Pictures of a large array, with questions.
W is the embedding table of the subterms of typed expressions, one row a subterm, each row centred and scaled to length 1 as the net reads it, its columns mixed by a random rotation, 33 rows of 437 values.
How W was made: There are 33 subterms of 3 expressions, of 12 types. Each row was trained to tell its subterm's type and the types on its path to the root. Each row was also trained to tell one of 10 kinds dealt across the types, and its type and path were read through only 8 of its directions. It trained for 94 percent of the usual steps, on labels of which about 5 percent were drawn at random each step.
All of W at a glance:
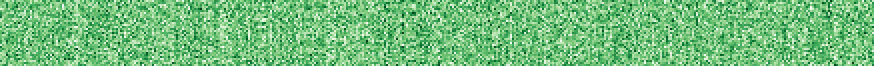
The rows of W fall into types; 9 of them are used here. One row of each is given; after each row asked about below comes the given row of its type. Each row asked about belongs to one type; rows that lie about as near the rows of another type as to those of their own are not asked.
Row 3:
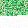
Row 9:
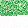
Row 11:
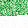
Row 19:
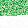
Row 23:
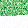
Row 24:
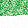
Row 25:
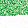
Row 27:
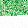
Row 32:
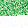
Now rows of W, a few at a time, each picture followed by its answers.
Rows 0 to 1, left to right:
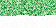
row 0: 23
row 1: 11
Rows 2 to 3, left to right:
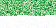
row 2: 27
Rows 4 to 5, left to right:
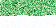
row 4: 3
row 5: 11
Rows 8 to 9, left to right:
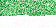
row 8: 25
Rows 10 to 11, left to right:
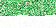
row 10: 3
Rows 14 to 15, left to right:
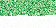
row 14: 23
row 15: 24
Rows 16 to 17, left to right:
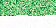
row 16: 25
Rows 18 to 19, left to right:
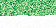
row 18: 27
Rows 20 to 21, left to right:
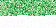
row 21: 27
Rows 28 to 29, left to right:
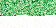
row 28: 25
